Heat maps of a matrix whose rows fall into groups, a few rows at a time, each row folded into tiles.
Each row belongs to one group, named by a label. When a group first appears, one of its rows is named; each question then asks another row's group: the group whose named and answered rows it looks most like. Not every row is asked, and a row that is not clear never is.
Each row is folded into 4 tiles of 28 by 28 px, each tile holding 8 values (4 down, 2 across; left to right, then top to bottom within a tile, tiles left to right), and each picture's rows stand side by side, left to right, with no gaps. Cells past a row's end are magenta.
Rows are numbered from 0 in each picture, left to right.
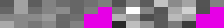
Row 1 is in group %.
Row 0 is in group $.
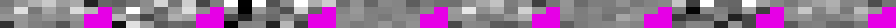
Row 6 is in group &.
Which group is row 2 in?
&
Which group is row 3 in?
$
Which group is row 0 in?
%
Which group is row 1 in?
%
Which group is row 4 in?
%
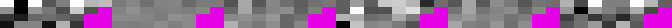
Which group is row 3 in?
%
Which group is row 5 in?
&
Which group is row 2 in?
$
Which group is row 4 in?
$
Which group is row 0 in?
&
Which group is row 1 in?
$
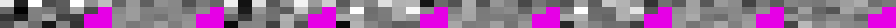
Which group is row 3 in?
%
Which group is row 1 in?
$
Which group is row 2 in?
&
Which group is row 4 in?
$
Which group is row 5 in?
%
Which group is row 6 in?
$
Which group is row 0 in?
&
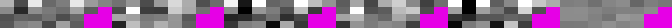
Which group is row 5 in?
$
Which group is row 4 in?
&
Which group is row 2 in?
&
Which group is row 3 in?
%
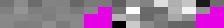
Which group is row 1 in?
%
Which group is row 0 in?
$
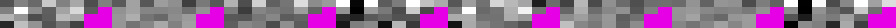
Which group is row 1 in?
$
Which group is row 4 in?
%
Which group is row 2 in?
&
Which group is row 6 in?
$
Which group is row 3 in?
&
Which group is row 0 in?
%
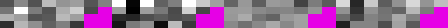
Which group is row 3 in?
&
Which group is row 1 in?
&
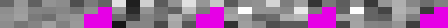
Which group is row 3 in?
%
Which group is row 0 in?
$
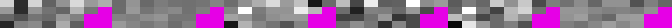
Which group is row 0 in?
&
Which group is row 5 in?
$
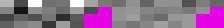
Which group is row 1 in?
$
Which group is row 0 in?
&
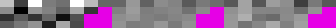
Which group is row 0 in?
&
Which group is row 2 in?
$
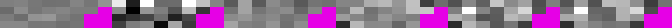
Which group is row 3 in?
%
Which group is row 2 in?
$
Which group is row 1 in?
&
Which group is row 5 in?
%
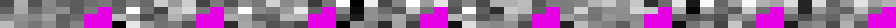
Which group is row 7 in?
&
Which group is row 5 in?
%
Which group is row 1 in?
%
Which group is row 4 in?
%
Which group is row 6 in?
&
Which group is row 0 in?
$
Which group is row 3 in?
&
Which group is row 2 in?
%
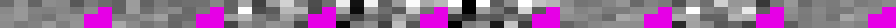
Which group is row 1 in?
$
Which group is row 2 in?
%
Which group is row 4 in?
&
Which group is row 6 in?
%
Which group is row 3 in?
&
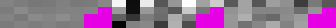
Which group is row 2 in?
$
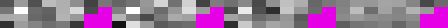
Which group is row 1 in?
%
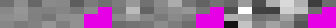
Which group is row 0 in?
$
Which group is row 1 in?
%
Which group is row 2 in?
%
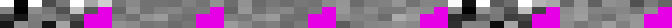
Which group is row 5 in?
$
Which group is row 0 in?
&
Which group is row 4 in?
&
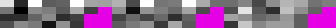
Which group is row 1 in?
&
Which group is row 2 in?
%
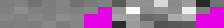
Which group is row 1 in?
%
